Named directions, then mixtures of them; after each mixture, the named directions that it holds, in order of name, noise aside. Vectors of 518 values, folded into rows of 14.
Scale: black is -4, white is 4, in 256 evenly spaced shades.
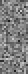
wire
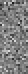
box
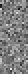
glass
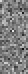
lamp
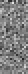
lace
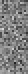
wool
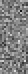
wire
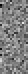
box, glass, lace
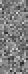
glass, wire, wool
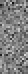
box, glass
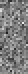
glass, lace, wool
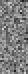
wire, wool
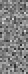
lamp, wire, wool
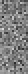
wool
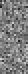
glass, wire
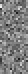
glass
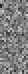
glass, lamp, wire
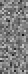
lamp, wire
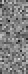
glass, wire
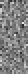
glass, lace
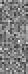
glass, lace, wire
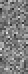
glass, lace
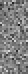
box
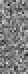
box, lamp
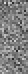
box, wool
